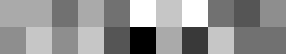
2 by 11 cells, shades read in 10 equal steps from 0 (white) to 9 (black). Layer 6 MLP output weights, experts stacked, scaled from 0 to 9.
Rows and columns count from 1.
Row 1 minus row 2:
-1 1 1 1 -1 -9 -1 -7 3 1 -1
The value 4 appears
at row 1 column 11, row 2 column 1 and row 2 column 3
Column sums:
7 5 9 5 11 9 5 7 7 11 9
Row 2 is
4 2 4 2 6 9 3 7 2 5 5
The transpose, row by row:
3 4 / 3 2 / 5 4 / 3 2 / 5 6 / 0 9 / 2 3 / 0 7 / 5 2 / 6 5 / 4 5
